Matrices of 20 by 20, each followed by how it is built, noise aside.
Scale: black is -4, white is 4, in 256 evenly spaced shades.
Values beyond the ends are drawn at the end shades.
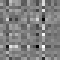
low rank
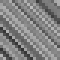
Toeplitz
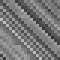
Toeplitz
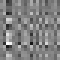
low rank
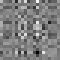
low rank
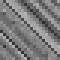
Toeplitz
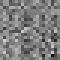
low rank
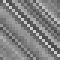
Toeplitz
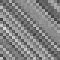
Toeplitz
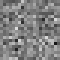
low rank
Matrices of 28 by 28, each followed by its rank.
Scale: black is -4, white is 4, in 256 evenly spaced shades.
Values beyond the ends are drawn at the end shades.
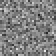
full rank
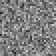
full rank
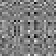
three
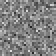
full rank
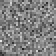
full rank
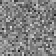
full rank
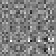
three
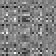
three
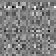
three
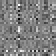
three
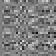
three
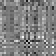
three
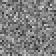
full rank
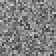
full rank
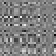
three
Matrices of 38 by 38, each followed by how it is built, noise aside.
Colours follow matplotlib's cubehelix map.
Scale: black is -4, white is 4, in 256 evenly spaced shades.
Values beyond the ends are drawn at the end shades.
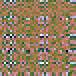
low rank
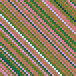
Toeplitz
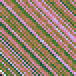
Toeplitz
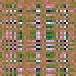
low rank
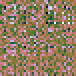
low rank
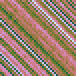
Toeplitz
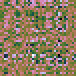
low rank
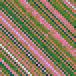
Toeplitz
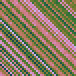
Toeplitz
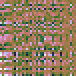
low rank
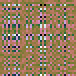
low rank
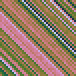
Toeplitz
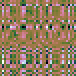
low rank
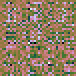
low rank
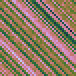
Toeplitz
